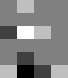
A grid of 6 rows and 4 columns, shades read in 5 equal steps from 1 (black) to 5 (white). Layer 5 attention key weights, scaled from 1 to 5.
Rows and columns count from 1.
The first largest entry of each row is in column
2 1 2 1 1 1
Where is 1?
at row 6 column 2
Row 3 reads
2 5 4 3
